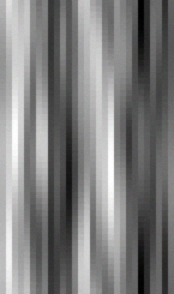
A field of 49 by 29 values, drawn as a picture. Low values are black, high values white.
The ninth with the highest average is the middle left. Stripes running up and down repeat 2 times from left to right. The middle right is the calmest part. The grain runs up and down.
